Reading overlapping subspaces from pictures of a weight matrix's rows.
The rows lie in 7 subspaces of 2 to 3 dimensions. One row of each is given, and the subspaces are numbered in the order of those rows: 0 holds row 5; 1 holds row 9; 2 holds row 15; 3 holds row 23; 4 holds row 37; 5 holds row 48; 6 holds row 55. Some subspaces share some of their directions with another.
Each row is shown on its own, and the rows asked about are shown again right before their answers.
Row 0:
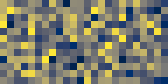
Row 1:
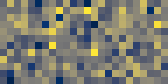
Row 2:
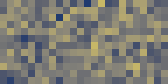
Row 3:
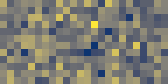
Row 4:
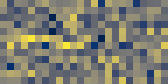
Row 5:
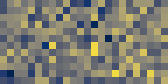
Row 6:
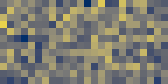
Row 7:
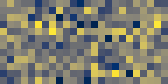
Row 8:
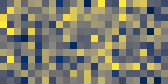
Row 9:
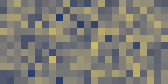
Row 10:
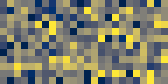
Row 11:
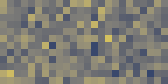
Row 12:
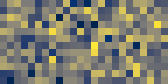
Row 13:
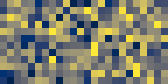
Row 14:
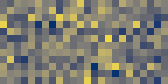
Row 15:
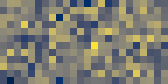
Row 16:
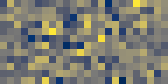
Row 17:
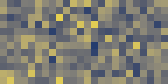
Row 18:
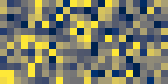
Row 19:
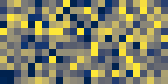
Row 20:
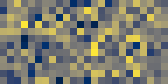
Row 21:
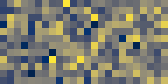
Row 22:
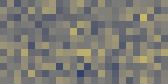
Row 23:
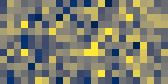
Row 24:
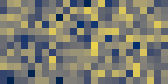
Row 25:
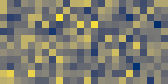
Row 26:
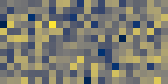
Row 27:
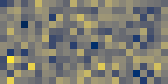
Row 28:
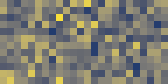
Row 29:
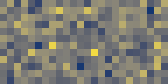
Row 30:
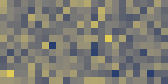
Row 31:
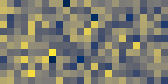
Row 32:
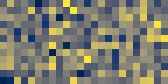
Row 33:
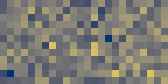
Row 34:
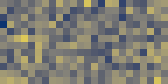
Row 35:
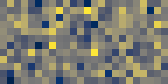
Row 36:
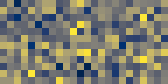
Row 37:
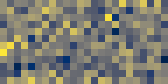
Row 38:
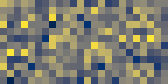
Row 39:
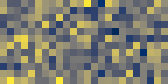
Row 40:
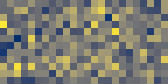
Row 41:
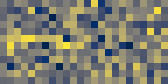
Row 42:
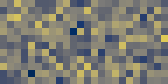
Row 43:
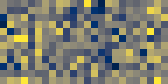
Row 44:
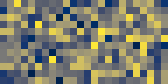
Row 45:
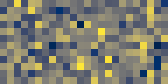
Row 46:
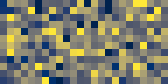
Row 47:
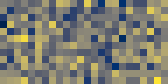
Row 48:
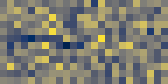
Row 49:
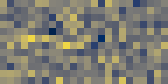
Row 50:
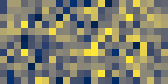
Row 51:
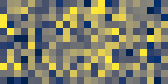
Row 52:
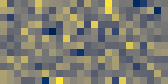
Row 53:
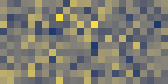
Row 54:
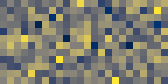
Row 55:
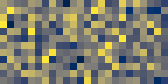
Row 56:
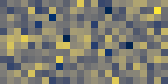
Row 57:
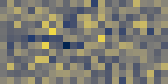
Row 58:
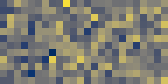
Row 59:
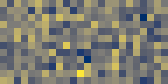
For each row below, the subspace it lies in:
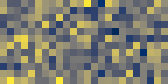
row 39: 4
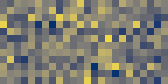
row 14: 6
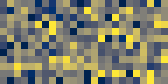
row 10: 4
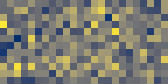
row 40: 4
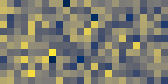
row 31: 6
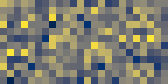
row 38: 2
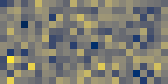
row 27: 2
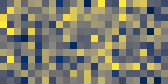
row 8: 2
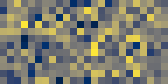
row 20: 3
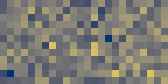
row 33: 0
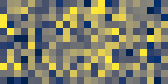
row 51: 4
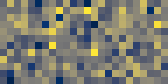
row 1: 1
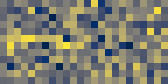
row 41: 5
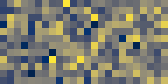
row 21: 6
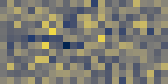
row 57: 5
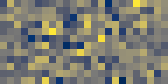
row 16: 5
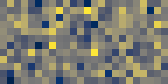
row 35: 1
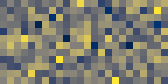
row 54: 5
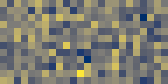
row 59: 3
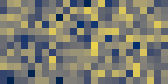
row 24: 4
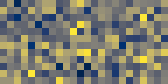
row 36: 3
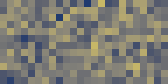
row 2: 2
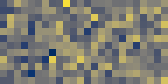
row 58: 6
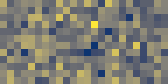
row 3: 3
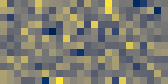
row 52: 5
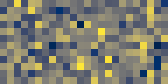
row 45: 1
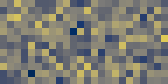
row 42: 3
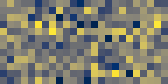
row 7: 6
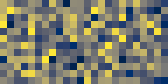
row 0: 6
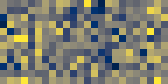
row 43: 4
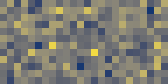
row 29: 1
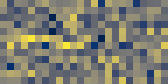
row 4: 5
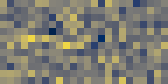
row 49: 5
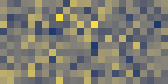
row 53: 4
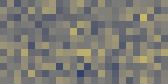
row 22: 3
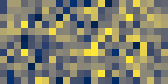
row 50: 3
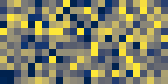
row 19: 4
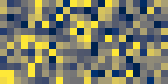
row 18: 1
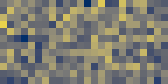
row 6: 2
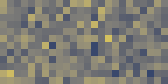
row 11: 0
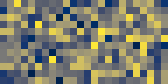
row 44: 1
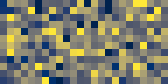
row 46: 5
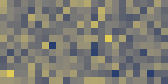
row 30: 0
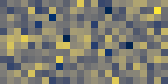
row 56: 5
